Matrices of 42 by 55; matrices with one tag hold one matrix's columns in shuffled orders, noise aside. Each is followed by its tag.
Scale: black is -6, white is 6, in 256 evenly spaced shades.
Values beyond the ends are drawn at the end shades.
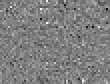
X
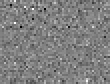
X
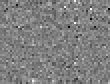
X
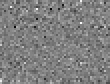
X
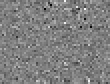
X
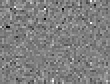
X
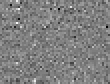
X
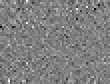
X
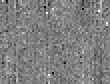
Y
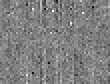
Y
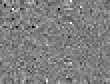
X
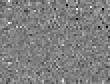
X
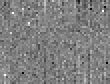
Y
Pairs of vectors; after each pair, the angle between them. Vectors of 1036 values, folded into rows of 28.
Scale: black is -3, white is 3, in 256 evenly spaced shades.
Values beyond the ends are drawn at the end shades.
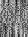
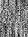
nearly parallel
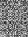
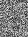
orthogonal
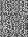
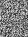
partly aligned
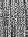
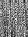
nearly parallel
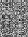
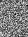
orthogonal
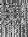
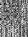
nearly parallel
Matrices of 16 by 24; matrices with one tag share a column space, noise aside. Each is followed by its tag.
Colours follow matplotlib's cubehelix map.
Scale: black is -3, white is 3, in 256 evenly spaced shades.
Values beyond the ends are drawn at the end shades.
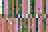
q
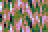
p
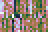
q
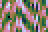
p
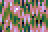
p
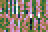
q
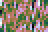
p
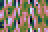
p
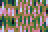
p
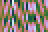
p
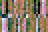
q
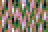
p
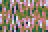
p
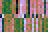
q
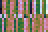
q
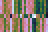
q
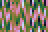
p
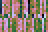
q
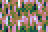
p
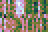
q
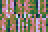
q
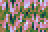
p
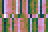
q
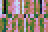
q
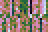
q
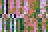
q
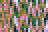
p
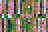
q
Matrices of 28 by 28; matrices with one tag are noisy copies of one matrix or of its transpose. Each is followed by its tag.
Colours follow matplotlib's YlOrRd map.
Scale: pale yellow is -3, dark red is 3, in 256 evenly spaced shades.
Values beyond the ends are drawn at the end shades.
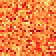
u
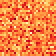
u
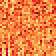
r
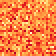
u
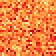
u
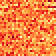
r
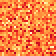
u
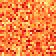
u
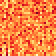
r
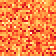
u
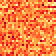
r
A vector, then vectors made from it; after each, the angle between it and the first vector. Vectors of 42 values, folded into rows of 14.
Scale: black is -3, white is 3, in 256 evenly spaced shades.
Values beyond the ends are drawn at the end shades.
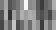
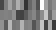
partly opposed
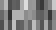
nearly parallel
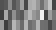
orthogonal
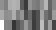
partly opposed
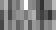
nearly parallel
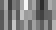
nearly parallel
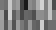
nearly opposite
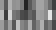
nearly opposite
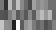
partly opposed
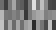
partly opposed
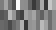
orthogonal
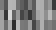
nearly opposite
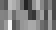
partly opposed
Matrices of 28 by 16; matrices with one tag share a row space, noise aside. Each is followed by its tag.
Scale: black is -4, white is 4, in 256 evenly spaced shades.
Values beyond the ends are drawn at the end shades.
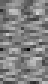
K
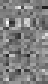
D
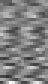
K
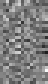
D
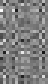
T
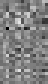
D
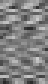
K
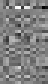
D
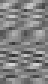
K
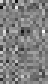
T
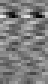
K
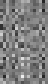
T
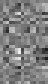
D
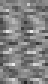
K
